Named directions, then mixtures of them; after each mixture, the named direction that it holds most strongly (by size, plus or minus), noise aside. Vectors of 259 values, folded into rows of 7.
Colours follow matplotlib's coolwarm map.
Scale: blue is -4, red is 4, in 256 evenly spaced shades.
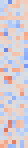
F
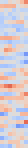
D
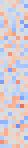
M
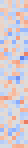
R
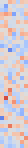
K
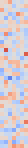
R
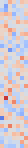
K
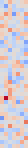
K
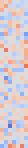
F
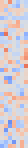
F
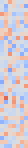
M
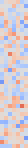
M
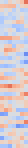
D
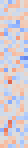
F
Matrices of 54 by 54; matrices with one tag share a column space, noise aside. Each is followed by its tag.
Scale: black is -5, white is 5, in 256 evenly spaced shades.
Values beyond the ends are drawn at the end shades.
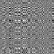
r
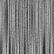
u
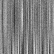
u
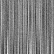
u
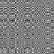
r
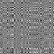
r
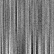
u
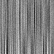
u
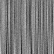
u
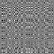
r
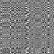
r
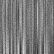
u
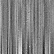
u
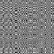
r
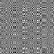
r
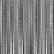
u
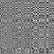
r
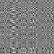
r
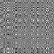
r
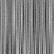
u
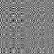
r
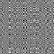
r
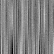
u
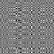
r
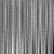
u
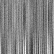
u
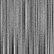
u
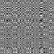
r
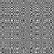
r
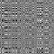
r
